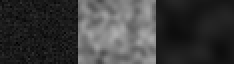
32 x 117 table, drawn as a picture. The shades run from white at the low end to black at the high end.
The table splits into one row of 3 panels. Panel 1,1: very high, fine-grained, faint in contrast. Panel 1,2: middling, blotchy. Panel 1,3: very high, smooth, faint in contrast.
